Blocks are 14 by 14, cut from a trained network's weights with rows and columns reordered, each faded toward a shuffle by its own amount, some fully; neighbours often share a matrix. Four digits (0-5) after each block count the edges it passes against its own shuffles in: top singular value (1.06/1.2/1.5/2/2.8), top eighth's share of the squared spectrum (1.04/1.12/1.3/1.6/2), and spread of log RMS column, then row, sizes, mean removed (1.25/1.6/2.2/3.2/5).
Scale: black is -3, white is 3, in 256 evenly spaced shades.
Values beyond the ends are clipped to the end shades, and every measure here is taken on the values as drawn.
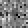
1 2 0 0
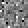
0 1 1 0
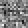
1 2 0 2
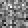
0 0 0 0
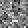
1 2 0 0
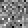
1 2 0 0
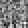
1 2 0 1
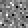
0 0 0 0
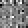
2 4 1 1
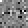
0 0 0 1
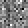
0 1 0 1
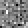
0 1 0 0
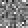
0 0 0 0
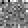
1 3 0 1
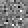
0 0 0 0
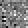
1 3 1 0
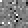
1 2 1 0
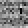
2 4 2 0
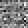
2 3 1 0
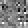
2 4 2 0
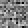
1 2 0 0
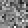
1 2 0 0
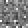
2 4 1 0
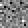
0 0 0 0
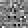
1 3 1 0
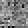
1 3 1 0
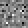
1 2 0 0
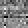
2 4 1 0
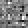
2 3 1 1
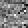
0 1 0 0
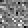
0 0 0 0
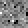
1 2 0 0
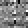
2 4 2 0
